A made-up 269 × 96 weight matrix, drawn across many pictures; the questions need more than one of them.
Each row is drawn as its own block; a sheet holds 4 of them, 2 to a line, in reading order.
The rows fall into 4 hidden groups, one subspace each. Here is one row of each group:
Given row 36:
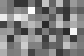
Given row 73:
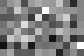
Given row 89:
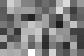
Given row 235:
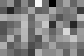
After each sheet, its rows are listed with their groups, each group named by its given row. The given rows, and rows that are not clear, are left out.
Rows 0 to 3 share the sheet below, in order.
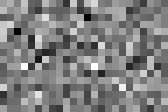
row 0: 73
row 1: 36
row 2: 235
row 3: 36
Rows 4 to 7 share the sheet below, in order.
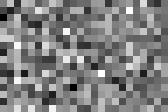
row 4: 36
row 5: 73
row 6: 89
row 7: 36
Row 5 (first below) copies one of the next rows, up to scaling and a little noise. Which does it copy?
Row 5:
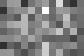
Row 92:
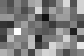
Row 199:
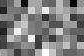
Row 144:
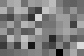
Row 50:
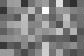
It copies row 50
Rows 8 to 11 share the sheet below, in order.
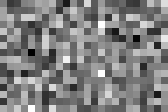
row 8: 89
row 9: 89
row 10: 89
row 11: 36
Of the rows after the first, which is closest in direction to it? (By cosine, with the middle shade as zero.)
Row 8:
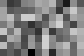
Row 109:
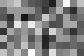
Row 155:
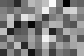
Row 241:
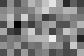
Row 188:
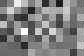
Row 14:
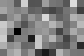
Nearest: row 155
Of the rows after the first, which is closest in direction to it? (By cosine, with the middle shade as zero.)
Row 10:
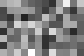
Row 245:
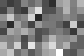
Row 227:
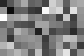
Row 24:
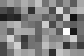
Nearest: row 24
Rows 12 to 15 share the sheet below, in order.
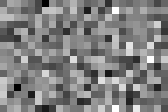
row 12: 36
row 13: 73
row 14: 73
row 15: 89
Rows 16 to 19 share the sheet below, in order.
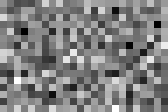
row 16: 36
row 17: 73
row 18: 89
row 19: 89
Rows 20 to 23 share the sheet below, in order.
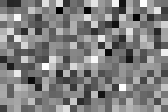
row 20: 36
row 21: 235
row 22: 36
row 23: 36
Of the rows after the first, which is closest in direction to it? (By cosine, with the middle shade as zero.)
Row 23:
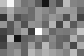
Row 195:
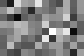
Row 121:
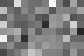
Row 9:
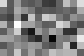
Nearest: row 9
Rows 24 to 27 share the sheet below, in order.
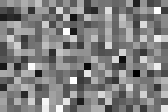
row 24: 36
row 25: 235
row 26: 73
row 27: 235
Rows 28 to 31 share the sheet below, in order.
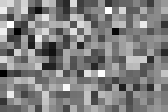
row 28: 73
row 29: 235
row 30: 36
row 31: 36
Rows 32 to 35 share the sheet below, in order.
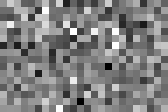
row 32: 73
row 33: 235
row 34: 73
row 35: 235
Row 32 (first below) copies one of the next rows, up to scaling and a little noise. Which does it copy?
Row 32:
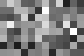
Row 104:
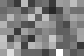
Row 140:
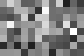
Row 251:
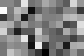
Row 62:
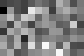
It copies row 140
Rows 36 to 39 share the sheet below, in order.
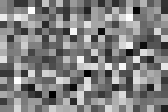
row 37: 73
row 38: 89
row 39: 235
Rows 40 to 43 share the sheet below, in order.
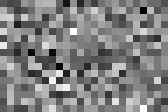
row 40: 89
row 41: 36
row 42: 36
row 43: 73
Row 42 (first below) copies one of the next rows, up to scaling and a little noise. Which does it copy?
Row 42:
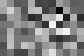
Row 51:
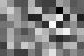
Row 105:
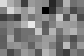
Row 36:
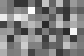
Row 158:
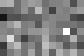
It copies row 51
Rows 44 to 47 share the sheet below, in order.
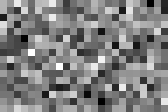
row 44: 235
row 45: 73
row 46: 36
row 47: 36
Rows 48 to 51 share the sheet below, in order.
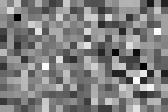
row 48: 36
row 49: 89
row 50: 73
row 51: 36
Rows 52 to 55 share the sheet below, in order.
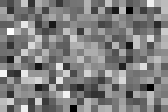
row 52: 235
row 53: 73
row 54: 36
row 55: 36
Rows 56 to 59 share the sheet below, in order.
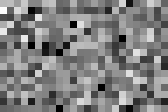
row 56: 73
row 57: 235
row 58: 73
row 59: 73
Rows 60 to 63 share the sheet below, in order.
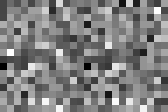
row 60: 73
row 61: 235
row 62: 73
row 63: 73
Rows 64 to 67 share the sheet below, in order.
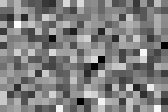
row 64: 89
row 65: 73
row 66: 73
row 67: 36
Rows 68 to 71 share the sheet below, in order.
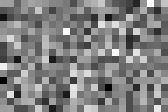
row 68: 36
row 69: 89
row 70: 235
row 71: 36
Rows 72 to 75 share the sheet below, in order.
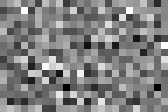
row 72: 235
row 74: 36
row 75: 89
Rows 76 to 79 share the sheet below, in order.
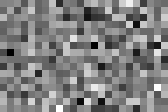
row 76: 73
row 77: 36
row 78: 73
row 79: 89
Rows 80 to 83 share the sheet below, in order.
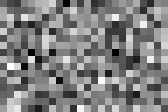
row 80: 89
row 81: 89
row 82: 235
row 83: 89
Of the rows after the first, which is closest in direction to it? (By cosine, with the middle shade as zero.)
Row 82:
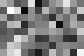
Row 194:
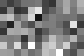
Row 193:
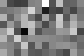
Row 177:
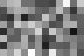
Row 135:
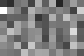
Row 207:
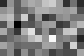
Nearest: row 177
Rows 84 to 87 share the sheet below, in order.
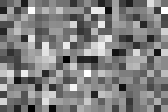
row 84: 73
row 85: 235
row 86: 89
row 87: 36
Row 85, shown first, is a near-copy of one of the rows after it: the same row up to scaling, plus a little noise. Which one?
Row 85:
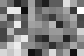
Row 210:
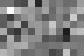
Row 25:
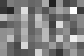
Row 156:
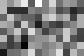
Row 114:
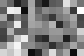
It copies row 114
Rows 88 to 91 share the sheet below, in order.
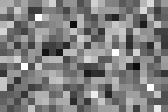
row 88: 73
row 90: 235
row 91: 36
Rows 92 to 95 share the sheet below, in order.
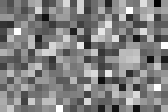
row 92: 73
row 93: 73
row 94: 73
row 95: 89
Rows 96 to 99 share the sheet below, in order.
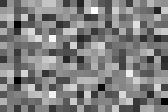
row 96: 89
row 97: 235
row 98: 89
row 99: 73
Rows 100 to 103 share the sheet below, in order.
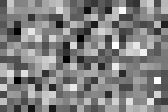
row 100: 89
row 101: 73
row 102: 89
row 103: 73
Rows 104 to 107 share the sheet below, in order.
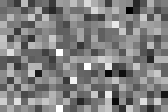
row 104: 73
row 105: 36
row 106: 73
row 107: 73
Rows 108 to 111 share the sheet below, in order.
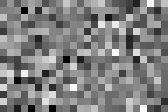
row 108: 235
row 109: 89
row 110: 89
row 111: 73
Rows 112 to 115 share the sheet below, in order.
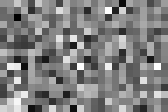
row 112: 36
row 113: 235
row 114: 235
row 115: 235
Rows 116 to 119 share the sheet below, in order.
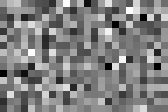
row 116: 89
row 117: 36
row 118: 36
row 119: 235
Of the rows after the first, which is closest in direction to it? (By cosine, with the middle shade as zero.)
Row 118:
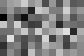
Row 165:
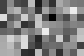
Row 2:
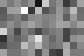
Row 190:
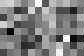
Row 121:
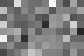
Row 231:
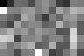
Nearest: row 190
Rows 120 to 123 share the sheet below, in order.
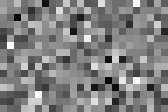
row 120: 36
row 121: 235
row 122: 235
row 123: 235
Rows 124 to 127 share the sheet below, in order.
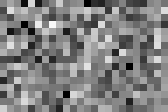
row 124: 235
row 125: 235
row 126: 235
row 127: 73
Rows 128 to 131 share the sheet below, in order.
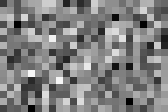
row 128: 89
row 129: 89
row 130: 89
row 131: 73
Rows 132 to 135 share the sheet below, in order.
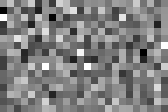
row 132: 235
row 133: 73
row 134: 73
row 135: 235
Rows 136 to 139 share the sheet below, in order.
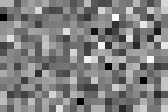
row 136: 36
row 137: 89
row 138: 73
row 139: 235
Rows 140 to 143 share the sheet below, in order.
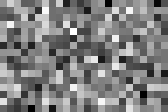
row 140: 73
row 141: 73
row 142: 89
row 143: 36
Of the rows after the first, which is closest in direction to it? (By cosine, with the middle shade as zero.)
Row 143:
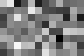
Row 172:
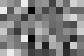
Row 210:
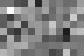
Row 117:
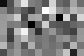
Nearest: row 210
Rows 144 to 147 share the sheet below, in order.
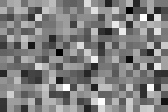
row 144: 73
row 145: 36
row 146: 36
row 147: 36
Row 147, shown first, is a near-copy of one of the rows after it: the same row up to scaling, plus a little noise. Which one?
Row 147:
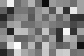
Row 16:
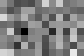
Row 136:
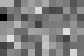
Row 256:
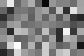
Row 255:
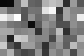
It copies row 256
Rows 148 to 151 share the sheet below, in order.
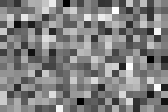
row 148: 89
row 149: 36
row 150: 73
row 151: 73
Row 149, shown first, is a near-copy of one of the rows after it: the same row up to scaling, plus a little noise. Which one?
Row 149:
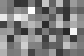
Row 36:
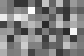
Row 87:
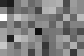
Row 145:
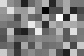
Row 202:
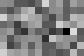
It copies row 36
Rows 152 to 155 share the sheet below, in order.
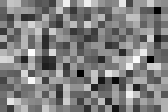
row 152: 89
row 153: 235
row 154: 36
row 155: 89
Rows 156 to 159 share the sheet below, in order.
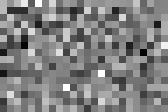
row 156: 235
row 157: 73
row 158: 36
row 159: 36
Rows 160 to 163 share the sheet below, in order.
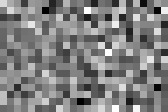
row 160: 36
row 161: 235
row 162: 73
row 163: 89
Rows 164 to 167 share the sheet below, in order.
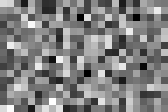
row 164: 36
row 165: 235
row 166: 73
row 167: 36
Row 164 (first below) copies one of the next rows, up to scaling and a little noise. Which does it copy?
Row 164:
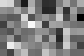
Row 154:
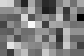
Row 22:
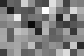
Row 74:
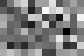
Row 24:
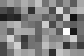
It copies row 154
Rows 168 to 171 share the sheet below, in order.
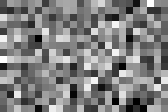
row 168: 235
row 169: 89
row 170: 235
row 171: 73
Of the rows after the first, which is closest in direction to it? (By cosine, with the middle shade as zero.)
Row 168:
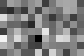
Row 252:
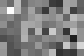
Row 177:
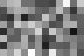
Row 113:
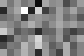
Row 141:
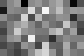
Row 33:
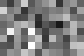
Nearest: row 141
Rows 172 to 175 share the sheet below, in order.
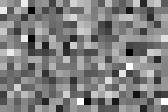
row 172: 73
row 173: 73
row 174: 73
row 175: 73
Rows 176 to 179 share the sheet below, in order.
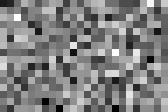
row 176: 36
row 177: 89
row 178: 73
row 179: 89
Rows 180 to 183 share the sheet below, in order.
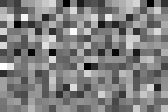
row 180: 89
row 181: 89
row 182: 235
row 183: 235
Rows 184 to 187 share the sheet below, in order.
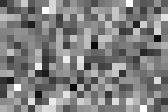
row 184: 36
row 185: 36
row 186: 73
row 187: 73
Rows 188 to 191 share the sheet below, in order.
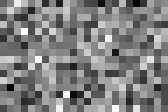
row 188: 36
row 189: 235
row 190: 235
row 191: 89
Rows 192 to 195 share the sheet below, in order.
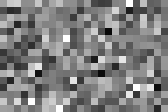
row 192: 235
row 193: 36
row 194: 73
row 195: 36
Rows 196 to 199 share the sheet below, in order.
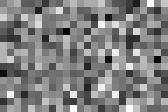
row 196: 36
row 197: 89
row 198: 36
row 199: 73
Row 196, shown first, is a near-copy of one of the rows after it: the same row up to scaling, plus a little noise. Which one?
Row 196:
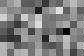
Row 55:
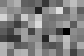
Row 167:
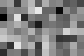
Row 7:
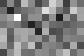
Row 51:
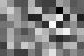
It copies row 55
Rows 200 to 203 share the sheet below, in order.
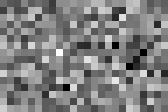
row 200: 73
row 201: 73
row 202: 36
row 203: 36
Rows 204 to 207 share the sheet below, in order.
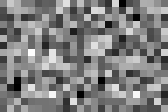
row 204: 89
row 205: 235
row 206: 89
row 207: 89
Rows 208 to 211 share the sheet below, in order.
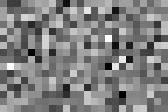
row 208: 89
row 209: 73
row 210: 235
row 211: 235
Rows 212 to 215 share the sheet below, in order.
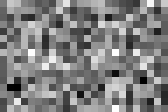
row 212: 89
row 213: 89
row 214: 89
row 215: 89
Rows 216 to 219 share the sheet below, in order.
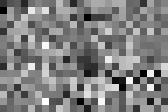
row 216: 73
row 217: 36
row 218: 73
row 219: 36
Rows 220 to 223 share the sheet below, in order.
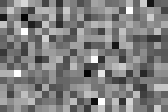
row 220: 36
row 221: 73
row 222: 36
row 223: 36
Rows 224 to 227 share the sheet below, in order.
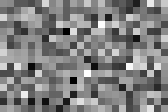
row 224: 36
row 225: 89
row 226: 73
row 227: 36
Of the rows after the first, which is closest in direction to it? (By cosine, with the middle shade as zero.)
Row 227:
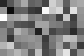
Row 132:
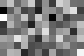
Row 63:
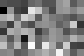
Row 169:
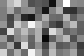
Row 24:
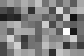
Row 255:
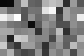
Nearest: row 255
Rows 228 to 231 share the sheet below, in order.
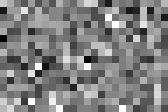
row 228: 235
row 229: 36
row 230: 73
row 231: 235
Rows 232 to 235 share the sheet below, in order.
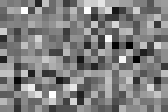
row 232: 235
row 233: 73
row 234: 89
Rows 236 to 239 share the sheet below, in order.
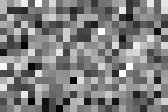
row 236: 235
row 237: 73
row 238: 73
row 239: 73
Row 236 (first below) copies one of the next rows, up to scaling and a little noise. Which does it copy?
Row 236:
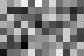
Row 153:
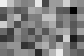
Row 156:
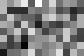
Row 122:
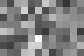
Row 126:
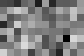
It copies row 156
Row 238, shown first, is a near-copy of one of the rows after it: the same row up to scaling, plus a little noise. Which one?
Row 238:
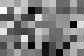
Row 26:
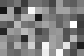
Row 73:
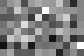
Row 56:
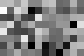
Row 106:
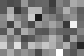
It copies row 56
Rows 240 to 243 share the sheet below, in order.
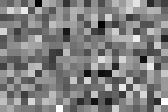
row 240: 235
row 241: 89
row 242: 73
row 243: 36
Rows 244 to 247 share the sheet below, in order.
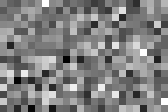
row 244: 36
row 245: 73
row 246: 89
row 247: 73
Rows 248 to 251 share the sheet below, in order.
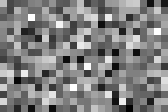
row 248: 89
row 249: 89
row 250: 89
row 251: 73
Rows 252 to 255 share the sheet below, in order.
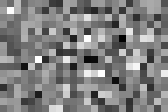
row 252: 36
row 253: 235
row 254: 235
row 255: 36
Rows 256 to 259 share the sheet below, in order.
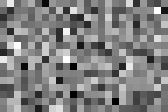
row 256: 36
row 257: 235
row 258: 235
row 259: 73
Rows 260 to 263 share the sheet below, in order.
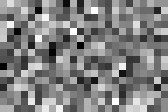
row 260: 73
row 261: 235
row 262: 73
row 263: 73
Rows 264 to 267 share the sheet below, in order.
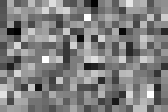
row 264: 89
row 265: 36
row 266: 36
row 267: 235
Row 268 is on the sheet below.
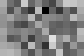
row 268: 73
